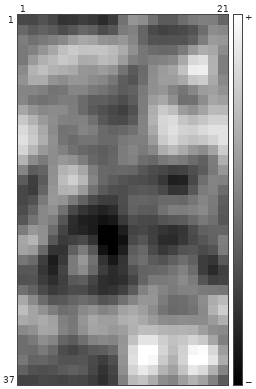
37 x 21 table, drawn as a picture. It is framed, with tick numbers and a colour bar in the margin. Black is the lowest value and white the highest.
The texture is blotchy. There are no lone odd cells. Overall the values sit about 50% of the way up the scale. No regular stripes run through it. The ninth with the lowest average is the centre.
